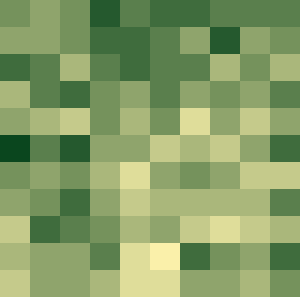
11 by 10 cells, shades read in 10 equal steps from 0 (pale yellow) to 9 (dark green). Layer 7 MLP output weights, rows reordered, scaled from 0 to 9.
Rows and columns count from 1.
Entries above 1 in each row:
10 10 10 10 9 10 9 10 9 8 8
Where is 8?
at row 1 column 4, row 2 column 8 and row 6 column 3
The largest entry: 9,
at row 6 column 1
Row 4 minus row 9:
1 -1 1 0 1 2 2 4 2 3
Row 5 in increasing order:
1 2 2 3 3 4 4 4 5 5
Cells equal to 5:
16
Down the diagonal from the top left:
5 4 3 5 3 2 5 3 2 7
